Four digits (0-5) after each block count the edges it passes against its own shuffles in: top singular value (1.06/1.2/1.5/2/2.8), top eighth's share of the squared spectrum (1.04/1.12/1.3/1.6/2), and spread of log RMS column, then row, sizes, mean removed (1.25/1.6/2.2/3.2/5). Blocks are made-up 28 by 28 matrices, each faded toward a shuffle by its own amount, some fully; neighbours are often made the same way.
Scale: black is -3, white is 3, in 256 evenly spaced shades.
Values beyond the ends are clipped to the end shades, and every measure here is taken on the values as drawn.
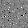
1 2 0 0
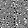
2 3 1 0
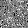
0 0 0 0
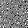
2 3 1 0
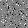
0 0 0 0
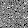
1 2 0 0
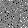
0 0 0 0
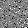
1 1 0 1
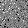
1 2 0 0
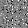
2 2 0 0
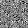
2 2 0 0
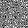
2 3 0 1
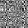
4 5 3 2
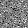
0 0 0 0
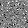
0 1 0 0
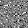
3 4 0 2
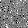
0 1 0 0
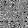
1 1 1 1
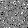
0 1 0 1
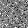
0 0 0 0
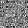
3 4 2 1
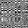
4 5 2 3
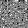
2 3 0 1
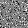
0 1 0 0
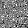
2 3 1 0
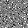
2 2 0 1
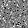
0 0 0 0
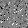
0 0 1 0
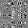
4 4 2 2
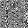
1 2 3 0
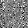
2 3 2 0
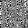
1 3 3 0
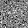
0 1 0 0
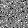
0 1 0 0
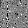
2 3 1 0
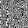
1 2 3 0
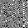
3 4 2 1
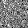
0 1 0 0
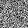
1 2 0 0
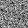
2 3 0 0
